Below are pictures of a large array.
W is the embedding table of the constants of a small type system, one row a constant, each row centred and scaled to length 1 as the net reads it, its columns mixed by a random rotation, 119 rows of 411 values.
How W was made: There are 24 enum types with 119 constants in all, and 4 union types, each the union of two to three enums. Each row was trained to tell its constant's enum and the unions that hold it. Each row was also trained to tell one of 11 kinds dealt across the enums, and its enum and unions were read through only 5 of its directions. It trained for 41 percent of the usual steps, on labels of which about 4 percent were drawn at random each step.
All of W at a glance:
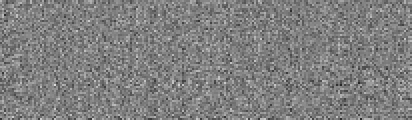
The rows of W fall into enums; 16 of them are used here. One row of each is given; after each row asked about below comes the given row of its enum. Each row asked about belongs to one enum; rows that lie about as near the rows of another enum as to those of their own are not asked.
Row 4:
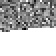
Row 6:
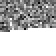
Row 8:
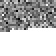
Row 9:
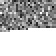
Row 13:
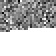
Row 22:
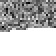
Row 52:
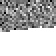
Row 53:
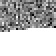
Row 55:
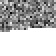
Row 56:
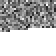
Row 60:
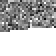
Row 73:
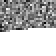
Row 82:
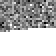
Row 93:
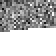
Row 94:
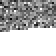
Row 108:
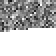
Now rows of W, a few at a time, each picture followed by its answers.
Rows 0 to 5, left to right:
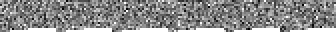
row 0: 60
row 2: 53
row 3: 82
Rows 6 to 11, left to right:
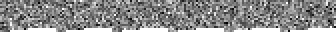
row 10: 13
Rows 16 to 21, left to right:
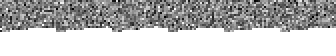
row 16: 9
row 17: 82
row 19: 60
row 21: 9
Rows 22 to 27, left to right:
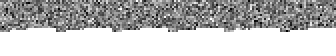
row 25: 9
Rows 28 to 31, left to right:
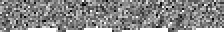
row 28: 4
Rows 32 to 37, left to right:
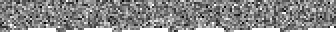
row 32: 82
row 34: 56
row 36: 22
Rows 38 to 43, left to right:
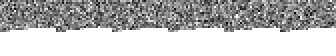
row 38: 53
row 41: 22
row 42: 108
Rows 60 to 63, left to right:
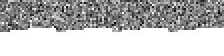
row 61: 22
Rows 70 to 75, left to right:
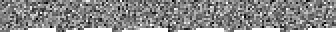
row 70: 4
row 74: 4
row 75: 73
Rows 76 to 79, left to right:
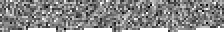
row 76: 9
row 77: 53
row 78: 108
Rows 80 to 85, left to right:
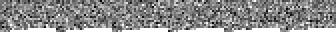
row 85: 55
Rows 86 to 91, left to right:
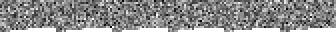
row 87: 53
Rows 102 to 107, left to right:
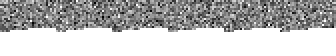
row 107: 56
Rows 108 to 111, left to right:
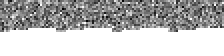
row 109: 55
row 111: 56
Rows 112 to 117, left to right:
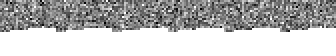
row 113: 22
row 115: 13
